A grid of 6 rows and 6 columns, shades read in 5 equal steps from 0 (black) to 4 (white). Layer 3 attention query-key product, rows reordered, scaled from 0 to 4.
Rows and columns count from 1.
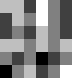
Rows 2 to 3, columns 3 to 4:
2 4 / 1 3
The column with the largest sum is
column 4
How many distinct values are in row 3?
3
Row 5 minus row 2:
1 -2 0 -4 -1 1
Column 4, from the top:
4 4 3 3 0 1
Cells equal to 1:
10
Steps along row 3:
up down up down down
